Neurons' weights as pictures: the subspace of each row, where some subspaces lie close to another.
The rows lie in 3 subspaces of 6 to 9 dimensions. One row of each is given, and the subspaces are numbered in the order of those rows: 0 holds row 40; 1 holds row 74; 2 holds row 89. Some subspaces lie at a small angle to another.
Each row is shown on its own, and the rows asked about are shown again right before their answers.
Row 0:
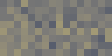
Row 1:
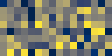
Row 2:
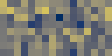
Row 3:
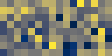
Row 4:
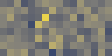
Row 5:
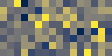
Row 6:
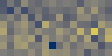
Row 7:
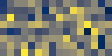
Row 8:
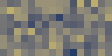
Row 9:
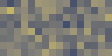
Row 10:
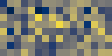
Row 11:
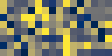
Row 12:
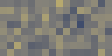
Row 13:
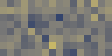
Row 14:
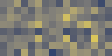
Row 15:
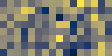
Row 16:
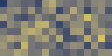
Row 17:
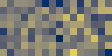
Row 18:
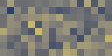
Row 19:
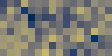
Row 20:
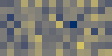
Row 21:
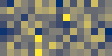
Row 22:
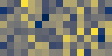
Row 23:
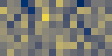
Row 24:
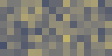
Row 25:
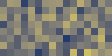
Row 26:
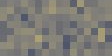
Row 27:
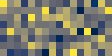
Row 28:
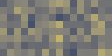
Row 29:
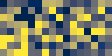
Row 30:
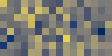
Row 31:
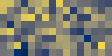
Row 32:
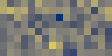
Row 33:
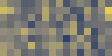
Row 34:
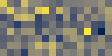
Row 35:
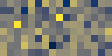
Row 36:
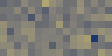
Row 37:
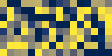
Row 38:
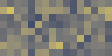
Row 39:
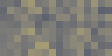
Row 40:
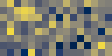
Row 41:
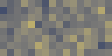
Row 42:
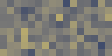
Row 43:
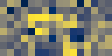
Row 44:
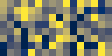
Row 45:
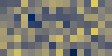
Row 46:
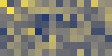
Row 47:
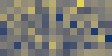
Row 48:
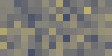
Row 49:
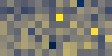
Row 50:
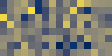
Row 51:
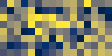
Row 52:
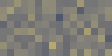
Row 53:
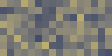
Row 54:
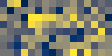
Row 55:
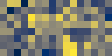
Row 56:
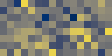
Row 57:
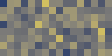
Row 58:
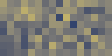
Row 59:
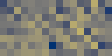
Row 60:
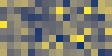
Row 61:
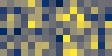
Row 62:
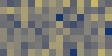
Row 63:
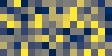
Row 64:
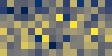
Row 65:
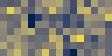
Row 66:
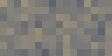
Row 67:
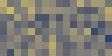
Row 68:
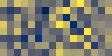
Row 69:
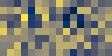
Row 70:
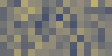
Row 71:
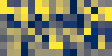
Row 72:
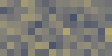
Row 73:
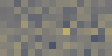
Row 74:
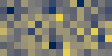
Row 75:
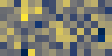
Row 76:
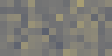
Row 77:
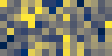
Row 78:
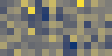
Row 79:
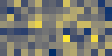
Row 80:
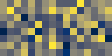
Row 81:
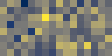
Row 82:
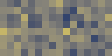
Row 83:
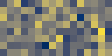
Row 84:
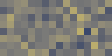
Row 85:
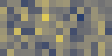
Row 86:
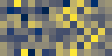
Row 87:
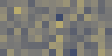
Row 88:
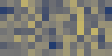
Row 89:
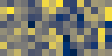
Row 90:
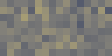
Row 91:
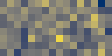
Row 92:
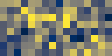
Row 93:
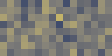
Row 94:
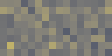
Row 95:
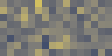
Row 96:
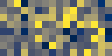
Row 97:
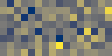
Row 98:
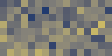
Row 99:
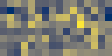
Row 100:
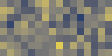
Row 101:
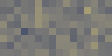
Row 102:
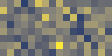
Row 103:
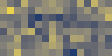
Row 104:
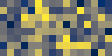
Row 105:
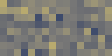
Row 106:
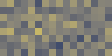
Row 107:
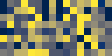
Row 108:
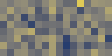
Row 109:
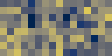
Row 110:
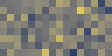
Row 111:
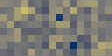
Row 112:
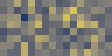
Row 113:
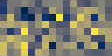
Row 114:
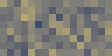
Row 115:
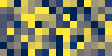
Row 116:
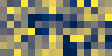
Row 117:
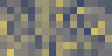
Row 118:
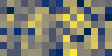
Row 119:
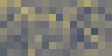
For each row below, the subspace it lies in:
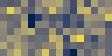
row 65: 2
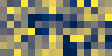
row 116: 2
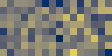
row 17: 0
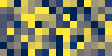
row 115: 0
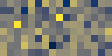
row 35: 0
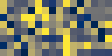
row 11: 2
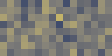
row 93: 0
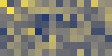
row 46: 1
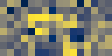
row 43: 2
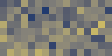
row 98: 2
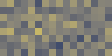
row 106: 0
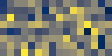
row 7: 2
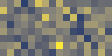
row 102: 0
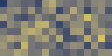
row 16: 0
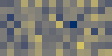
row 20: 0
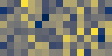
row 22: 1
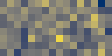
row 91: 0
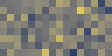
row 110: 0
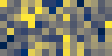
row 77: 1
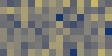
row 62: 0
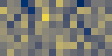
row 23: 0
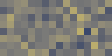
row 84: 0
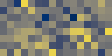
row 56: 0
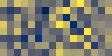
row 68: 0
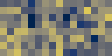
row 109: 1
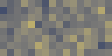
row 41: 0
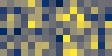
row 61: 2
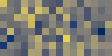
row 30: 1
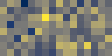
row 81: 0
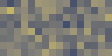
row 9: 0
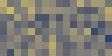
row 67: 1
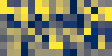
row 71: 2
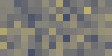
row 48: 0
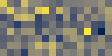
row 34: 2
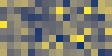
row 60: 0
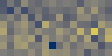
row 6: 1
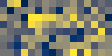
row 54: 0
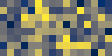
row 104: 0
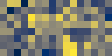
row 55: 0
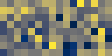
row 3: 2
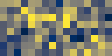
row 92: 1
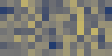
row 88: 1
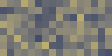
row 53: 0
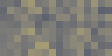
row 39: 0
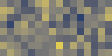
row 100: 0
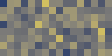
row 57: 0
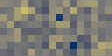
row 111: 0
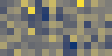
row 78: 1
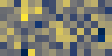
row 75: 0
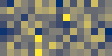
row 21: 0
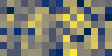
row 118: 0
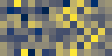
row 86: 0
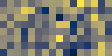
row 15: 0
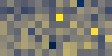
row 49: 1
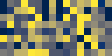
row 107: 0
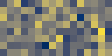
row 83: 2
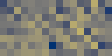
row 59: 0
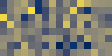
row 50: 0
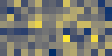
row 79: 2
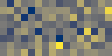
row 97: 0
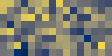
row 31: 0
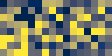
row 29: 0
